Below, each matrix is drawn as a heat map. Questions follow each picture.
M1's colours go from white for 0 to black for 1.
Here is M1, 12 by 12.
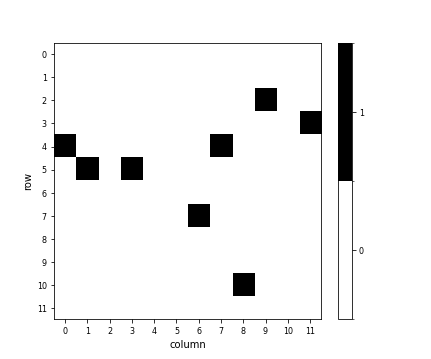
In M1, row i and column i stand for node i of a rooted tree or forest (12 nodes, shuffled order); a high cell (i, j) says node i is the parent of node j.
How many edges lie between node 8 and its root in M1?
1
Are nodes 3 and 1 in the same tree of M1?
yes
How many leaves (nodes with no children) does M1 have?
6
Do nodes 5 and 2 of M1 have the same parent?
no
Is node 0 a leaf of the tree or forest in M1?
yes
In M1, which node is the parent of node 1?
5
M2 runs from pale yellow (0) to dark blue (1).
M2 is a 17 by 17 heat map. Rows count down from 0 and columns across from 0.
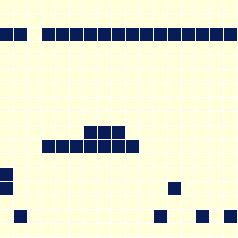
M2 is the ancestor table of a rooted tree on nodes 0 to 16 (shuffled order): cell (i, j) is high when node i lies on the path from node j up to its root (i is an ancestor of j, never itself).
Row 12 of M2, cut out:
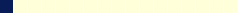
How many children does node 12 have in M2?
1
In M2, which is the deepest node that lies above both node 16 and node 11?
15
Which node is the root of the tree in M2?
2
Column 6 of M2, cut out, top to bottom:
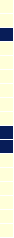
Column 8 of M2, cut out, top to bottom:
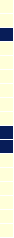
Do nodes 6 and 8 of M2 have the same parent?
yes
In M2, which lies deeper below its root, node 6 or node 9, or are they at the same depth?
node 6
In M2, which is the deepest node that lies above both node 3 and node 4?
10
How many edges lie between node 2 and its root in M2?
0
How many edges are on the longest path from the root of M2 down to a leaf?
3
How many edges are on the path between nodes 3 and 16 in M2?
4
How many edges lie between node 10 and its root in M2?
1
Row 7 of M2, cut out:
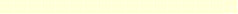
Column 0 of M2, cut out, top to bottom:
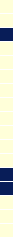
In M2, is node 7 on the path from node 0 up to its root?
no
